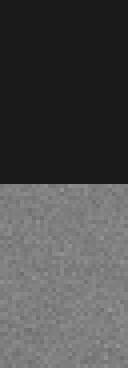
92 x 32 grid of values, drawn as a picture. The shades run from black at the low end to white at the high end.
It is made of 2 by 1 panels. Panel 1,1: very low, flat. Panel 2,1: middling, fine-grained, faint in contrast.
